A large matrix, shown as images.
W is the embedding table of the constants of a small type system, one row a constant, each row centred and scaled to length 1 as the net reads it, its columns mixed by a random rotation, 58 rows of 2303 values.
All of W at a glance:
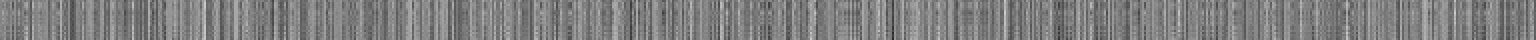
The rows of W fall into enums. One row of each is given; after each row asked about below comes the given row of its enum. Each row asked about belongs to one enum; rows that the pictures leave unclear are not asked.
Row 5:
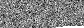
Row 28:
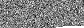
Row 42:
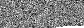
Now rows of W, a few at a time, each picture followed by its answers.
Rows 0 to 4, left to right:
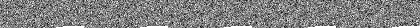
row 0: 28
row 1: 28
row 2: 5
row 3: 5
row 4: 42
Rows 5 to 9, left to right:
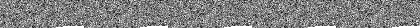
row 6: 42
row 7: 42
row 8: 5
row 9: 42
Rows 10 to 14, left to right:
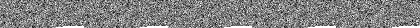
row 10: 5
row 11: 5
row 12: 28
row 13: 5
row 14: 42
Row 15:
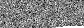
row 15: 5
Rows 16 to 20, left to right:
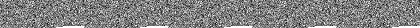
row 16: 28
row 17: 28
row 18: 28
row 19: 28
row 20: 28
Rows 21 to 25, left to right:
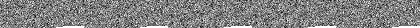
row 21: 28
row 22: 28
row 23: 5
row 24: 5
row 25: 28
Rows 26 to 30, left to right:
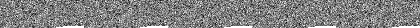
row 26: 42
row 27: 42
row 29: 28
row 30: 5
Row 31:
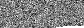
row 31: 42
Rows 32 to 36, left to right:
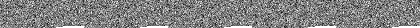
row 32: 28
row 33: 28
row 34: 28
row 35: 5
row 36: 28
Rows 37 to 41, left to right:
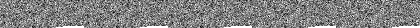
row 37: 5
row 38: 5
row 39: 5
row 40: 42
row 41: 42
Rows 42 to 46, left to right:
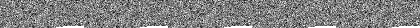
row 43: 5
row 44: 42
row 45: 28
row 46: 5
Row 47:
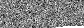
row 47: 5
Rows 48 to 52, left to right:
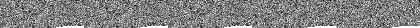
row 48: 42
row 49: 42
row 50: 42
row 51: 5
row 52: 28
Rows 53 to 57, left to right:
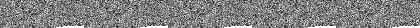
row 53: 42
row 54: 42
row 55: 42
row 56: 5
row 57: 42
